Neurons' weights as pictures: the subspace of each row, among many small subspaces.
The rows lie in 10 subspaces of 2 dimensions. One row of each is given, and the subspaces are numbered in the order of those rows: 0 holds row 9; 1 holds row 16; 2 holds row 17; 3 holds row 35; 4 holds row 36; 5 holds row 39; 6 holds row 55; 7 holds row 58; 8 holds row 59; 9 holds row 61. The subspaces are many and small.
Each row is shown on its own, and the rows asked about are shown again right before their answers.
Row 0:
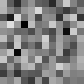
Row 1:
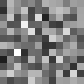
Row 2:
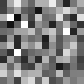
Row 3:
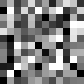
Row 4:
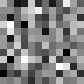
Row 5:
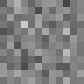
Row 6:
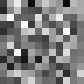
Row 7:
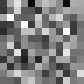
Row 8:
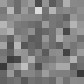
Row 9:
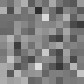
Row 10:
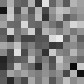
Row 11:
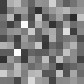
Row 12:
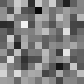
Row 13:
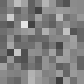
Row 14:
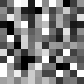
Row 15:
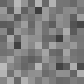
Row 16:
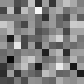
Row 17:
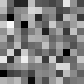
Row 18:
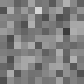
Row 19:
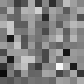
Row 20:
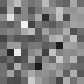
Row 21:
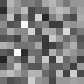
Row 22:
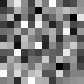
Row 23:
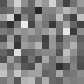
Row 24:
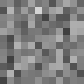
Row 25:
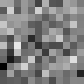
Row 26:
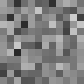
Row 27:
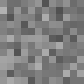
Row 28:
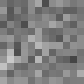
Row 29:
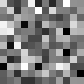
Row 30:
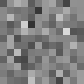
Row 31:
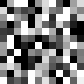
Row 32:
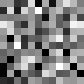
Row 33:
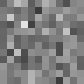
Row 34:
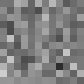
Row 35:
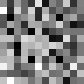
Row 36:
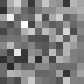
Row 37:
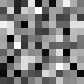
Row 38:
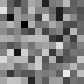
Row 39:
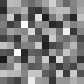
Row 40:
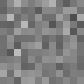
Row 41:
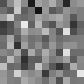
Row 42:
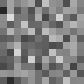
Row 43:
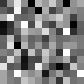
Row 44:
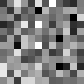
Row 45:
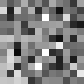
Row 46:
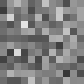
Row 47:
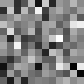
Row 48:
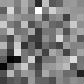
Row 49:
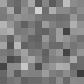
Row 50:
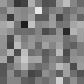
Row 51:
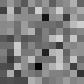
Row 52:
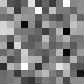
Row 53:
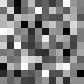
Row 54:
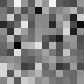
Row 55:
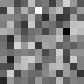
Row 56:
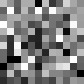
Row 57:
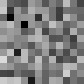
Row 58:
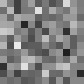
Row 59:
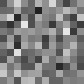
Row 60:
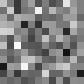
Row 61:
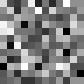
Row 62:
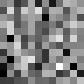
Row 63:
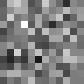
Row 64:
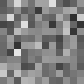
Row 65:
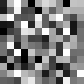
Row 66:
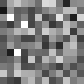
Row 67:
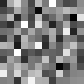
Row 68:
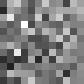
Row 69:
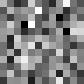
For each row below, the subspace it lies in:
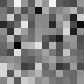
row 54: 3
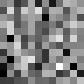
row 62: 2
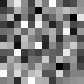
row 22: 5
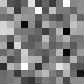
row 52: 9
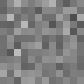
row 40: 3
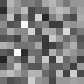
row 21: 5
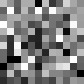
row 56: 9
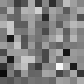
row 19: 2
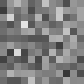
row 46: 1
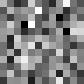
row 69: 6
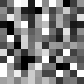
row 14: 2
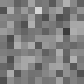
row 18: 6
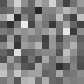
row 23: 8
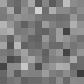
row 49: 9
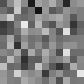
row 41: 4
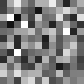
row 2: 8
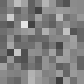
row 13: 0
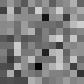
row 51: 0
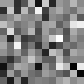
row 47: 8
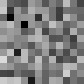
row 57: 2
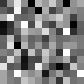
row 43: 4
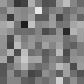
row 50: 0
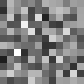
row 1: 5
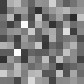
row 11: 5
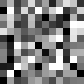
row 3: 6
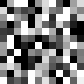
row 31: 6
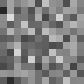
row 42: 3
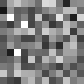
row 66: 3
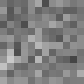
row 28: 7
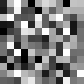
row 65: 4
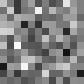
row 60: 7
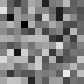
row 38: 1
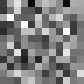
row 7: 4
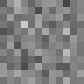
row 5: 7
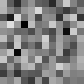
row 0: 8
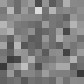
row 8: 9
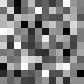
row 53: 7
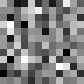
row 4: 2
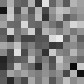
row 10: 8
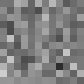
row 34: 2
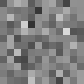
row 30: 6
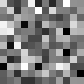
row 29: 9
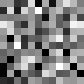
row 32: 1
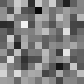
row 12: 1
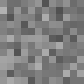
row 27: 1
